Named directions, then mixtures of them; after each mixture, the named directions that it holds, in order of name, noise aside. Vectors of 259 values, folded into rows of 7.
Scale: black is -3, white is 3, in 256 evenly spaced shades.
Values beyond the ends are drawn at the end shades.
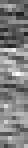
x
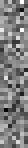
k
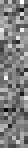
k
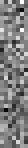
k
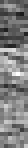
x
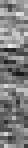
x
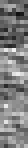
x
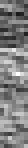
x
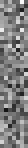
k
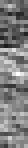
x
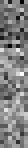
k, x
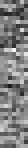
k, x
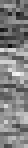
x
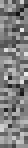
k, x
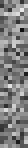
k, x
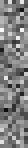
k
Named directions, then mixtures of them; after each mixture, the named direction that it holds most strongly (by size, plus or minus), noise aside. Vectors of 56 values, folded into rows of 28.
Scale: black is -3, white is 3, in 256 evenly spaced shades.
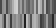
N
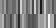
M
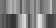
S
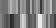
S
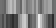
S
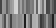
N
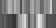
S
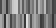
N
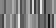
M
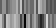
N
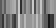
M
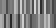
M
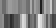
S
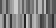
N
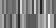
M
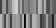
N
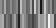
M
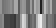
S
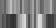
S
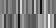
M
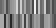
N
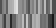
N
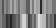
S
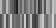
N
